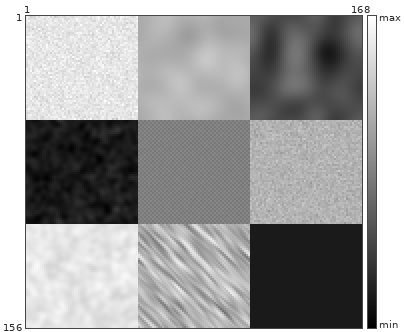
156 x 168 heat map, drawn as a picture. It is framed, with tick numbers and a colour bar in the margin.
The table splits into 3 rows of 3 panels. Panel 1,1: very high, fine-grained, faint in contrast. Panel 1,2: high, smooth, faint in contrast. Panel 1,3: low, smooth. Panel 2,1: very low, blotchy, faint in contrast. Panel 2,2: middling, checkered, faint in contrast. Panel 2,3: high, fine-grained, faint in contrast. Panel 3,1: very high, blotchy, faint in contrast. Panel 3,2: high, slanting down to the right. Panel 3,3: very low, flat.
